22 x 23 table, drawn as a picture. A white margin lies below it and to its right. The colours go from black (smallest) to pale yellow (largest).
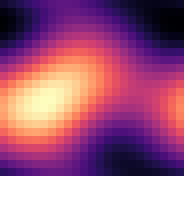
The middle left is the ninth with the highest average. No lone cell stands out from its neighbours. The top right is the ninth with the lowest average.
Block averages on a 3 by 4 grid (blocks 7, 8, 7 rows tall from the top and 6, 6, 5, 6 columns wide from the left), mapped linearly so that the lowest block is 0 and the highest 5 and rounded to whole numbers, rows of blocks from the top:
1210 | 5533 | 3211
